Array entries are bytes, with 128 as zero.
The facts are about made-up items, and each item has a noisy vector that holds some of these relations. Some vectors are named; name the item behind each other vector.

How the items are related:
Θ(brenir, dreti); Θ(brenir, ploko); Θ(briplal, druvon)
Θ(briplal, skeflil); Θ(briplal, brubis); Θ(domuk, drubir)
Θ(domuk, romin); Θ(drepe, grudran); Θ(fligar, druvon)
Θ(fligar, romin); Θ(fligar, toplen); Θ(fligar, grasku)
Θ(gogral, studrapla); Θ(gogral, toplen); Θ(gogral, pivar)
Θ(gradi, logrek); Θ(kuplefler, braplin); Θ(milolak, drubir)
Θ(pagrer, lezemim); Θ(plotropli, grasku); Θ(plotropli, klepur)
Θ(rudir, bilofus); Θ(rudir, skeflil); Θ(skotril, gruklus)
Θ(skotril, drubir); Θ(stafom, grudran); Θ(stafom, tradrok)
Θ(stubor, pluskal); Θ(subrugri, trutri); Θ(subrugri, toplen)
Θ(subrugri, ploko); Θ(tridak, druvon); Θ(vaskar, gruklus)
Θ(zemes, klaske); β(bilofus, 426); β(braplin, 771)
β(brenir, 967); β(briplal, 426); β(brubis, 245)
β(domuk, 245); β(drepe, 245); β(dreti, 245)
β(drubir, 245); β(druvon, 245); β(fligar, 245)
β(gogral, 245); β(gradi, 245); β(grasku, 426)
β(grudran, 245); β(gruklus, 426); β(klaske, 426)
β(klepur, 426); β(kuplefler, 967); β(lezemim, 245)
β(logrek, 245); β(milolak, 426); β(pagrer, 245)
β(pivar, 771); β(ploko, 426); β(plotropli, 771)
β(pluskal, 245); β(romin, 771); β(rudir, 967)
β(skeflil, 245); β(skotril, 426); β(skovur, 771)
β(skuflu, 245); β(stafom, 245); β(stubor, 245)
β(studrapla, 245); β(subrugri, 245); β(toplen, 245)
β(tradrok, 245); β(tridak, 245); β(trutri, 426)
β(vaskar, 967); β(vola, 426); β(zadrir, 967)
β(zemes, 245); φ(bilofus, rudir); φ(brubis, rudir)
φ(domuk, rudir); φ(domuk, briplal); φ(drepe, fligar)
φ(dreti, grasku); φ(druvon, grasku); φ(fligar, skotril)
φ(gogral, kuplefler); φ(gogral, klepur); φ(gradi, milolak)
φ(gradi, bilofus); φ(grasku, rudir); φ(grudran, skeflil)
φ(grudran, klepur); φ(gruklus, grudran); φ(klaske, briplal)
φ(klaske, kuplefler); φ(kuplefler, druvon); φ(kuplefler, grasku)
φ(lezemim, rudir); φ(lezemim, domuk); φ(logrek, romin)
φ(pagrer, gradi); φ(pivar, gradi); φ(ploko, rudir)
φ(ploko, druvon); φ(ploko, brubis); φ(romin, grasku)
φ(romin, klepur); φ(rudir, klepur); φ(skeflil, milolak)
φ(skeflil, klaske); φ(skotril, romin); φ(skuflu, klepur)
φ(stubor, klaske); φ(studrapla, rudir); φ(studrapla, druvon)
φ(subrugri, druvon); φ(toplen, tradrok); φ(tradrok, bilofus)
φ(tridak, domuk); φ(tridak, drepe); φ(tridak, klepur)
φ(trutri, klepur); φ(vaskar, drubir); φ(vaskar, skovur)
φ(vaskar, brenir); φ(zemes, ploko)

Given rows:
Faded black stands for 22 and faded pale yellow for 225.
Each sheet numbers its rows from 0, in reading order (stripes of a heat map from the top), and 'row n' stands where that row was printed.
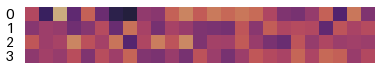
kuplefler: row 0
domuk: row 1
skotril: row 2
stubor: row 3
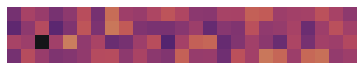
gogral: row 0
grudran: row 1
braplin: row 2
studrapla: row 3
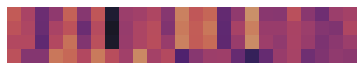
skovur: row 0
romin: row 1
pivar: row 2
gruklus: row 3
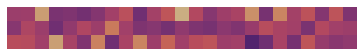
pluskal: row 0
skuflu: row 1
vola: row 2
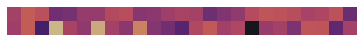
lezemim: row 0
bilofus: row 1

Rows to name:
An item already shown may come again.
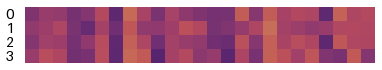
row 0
domuk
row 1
fligar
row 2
domuk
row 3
pagrer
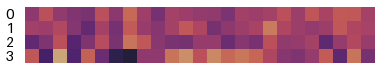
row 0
zemes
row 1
fligar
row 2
grudran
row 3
kuplefler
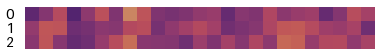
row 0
grudran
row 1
lezemim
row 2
skeflil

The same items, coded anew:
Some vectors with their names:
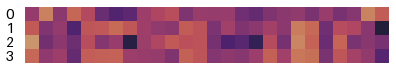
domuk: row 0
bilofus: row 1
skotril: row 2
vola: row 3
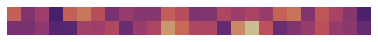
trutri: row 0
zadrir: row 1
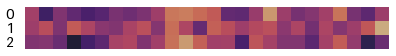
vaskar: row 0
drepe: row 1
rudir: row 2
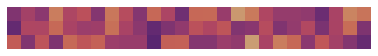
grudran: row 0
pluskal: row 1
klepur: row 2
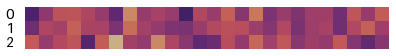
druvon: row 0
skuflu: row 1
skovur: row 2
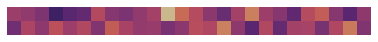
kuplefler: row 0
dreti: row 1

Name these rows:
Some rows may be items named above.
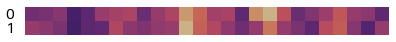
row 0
zadrir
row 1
kuplefler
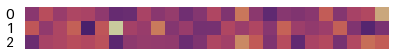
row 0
gogral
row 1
braplin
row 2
toplen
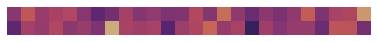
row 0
gogral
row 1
skeflil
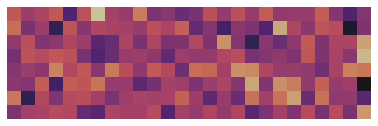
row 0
braplin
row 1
briplal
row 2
subrugri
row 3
fligar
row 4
grudran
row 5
klaske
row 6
gruklus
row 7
tridak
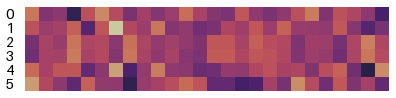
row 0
ploko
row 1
braplin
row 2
tradrok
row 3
tradrok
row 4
plotropli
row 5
milolak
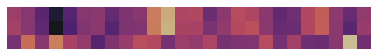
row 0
brenir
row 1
brenir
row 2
drubir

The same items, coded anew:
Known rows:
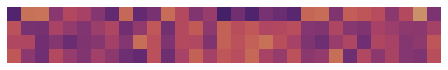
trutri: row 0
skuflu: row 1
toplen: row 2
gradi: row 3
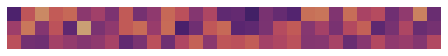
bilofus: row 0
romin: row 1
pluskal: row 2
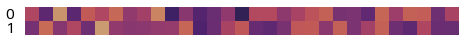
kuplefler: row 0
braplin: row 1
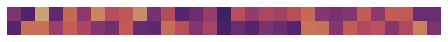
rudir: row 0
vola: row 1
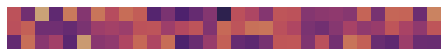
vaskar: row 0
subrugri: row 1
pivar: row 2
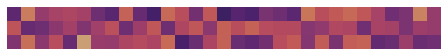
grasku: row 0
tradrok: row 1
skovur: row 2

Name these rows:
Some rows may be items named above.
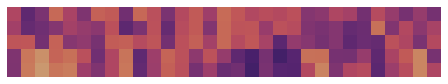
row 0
skeflil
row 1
zemes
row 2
domuk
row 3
milolak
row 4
skotril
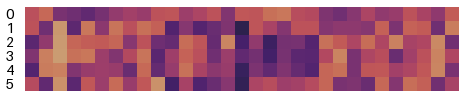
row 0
subrugri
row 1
vaskar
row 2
briplal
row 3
skotril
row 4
ploko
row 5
zadrir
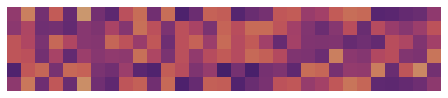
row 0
plotropli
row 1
gogral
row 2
drubir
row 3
fligar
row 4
klaske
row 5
plotropli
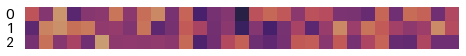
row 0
brenir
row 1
gruklus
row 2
braplin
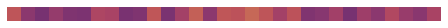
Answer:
dreti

